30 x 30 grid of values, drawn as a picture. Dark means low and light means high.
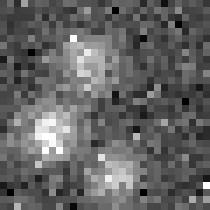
Neither half mirrors the other. Most values sit low, with a long tail of high ones. On average the colour sits 40% of the way up the scale. There are three bumps.
